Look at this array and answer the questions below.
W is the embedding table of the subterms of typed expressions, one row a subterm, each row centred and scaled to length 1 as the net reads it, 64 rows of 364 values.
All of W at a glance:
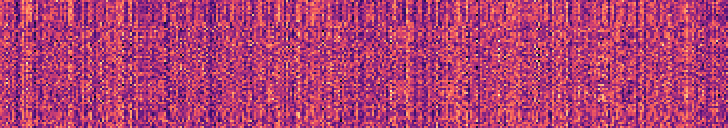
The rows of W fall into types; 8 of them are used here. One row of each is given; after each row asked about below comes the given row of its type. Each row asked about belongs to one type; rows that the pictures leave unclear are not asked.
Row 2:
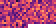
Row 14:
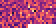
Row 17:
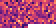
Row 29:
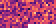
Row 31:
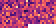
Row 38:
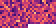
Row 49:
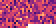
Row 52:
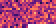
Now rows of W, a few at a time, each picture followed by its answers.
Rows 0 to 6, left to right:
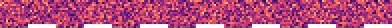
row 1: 52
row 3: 29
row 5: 14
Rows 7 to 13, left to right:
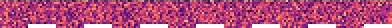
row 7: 2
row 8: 2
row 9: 2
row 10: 38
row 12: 52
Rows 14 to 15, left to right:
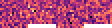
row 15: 31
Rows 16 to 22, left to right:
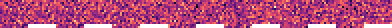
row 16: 17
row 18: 17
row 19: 52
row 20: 52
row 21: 29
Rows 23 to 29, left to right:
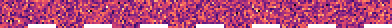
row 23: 31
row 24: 38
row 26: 2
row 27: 14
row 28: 38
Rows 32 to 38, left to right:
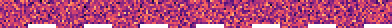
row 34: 38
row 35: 14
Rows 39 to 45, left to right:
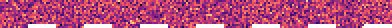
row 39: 52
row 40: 17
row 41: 17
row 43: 17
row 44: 31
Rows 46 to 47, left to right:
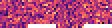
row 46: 29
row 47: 14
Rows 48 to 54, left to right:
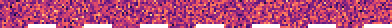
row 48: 2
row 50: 29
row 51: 17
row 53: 2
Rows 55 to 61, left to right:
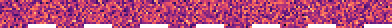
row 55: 52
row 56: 38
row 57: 38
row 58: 17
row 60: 49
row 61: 2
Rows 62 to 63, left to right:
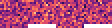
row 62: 29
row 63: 38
